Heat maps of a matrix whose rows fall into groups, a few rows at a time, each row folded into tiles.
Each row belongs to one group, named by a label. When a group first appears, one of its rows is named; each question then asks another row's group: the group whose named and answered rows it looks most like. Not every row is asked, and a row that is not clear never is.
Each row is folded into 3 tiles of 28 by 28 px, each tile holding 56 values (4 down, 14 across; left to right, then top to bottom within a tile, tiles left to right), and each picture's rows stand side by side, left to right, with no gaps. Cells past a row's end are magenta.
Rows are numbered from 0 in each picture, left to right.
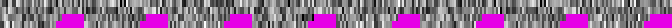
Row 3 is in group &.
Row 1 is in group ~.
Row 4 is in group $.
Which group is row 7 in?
~
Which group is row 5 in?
&
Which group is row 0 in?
$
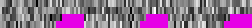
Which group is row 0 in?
&
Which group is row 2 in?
~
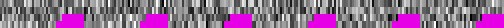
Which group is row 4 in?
&
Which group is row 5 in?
&
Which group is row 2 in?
~
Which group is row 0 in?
~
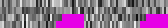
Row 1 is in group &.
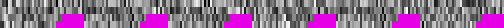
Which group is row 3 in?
~
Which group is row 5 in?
&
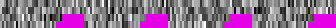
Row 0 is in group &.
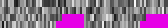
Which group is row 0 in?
&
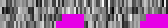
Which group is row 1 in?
$
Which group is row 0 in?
&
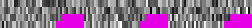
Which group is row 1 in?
~
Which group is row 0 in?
&
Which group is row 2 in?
&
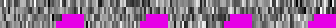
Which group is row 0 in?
&
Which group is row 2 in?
~
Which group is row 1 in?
&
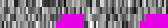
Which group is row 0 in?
&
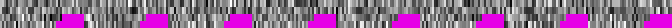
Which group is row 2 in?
$
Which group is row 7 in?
~
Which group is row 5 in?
&
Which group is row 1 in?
$
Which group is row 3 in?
&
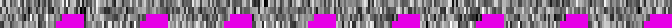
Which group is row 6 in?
&
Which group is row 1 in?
$
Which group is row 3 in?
$
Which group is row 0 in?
$
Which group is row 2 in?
~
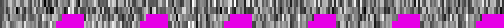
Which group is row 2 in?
$
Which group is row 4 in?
$
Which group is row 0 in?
$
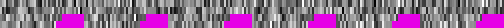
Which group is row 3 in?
&
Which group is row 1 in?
~
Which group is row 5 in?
$
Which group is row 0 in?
&
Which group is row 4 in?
$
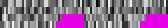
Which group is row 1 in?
$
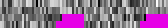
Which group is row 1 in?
&
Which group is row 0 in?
~
